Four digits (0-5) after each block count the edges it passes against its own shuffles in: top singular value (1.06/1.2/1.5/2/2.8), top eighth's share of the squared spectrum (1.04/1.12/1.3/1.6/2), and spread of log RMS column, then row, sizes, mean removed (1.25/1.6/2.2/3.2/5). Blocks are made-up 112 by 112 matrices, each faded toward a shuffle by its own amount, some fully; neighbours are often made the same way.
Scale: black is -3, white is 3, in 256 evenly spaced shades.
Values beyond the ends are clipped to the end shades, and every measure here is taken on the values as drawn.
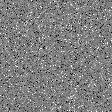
1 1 0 0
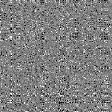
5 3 3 2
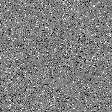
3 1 0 0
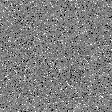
2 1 0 0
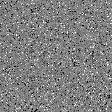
3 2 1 0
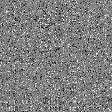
3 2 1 1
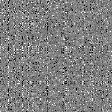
4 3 3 2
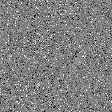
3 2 1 0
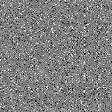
3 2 1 1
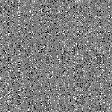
4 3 3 2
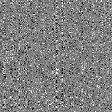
4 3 2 1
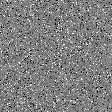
2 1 0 0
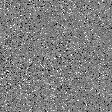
3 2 1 0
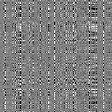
5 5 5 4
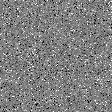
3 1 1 0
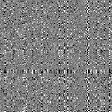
5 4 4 3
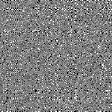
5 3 3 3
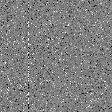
3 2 1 0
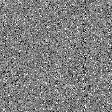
1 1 2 0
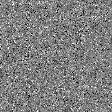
0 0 2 0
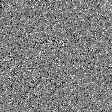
0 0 0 0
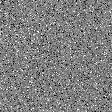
0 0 0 0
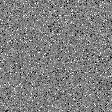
0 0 0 1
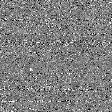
1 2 0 3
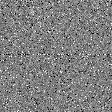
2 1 0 2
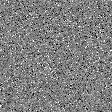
0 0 0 0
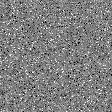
0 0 0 0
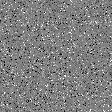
2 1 0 0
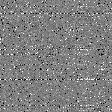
4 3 0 2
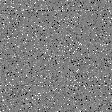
3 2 0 1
